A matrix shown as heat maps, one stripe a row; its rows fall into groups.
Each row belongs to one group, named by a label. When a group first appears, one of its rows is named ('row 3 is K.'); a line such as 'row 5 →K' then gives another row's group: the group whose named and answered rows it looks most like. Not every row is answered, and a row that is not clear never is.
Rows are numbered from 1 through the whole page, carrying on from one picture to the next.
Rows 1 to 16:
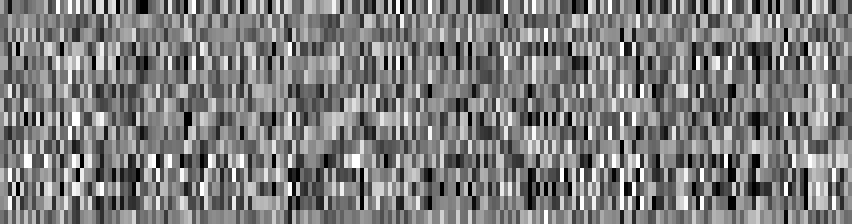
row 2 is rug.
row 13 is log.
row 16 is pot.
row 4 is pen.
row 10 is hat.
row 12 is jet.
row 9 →pen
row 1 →hat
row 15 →log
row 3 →pot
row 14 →pen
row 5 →hat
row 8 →jet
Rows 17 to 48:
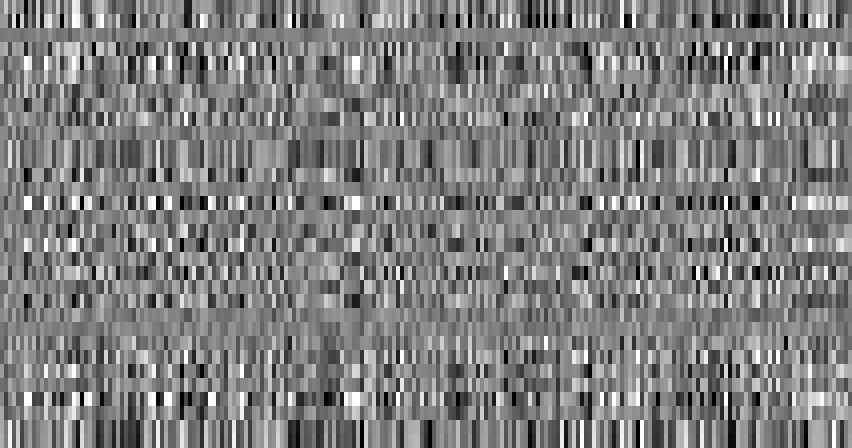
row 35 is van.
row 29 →van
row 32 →van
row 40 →rug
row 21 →jet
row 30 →pen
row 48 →log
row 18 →pen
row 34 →jet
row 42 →rug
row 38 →van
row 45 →jet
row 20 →hat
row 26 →pen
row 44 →rug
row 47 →log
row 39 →pen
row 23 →pot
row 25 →rug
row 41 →pot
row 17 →pen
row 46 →jet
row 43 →jet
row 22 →jet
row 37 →rug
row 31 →jet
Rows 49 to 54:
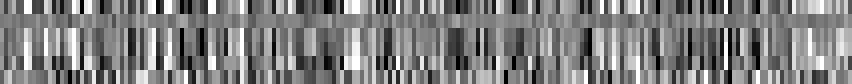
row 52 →jet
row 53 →jet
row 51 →jet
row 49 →jet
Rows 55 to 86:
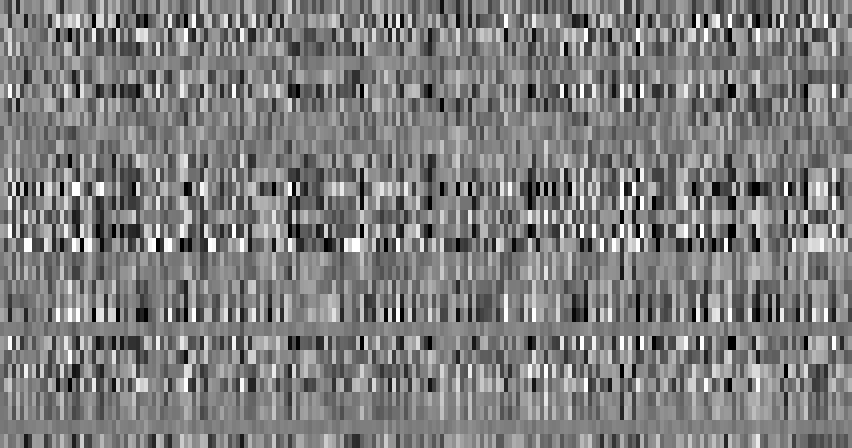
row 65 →pot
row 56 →hat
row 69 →log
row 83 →pot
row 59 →pen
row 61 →log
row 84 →pot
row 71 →log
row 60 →van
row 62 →pen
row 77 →hat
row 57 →rug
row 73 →pot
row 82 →rug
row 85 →rug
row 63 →hat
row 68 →pen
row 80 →hat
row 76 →hat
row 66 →rug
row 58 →log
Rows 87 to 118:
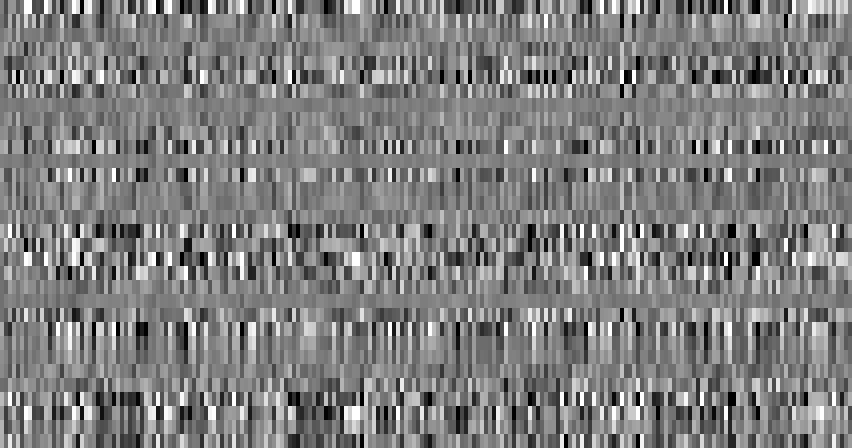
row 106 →rug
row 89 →pot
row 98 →van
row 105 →jet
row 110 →hat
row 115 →log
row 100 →pen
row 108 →van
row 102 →pot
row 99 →hat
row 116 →jet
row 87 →jet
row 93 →pot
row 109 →pot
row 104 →pen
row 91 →hat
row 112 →hat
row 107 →rug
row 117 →jet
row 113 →pen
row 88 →pot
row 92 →pen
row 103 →log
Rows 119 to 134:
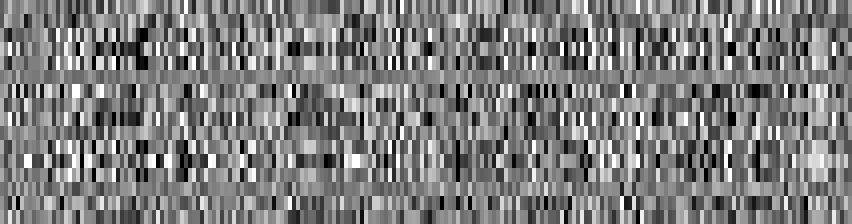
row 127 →log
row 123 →hat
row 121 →hat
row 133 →pen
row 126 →jet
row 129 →hat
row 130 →jet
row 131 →hat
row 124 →pot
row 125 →pen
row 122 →log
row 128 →rug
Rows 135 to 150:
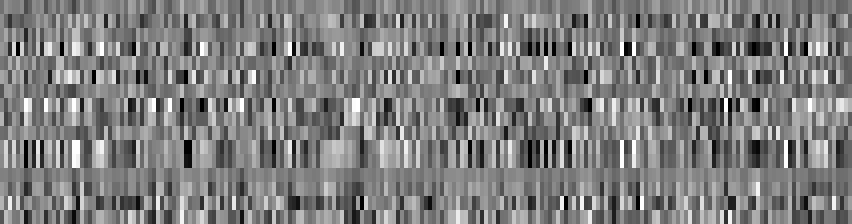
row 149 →log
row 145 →pen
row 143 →jet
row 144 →rug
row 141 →van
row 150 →van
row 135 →van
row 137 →pen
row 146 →pen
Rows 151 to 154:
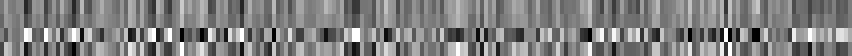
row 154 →van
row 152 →van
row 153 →jet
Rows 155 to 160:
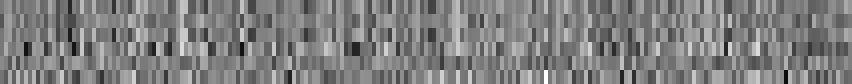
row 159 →pen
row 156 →van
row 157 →rug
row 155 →rug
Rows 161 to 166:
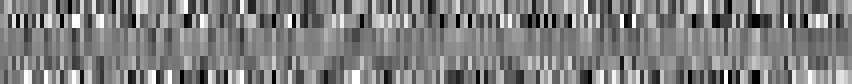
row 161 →rug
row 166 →jet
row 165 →pot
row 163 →van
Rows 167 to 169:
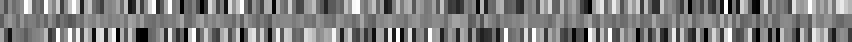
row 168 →van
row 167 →jet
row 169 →hat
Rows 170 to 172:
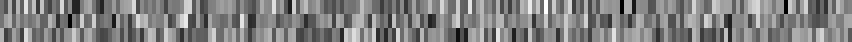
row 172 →jet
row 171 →rug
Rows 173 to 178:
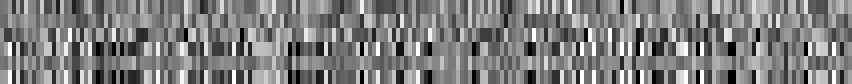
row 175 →hat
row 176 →log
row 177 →pot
